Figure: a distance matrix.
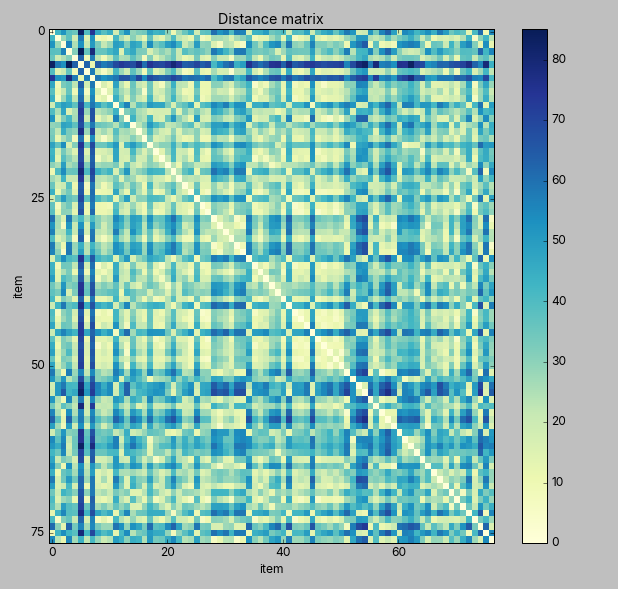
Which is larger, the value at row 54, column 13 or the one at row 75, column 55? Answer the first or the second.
the first
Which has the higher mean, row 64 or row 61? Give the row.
61
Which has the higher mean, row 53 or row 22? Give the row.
53
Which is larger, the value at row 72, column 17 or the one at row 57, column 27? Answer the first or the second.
the first
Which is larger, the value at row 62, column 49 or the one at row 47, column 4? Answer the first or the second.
the first
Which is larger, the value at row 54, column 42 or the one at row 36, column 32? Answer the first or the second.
the first
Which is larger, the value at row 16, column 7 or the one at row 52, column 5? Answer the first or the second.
the second
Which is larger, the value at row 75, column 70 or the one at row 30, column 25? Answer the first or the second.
the second
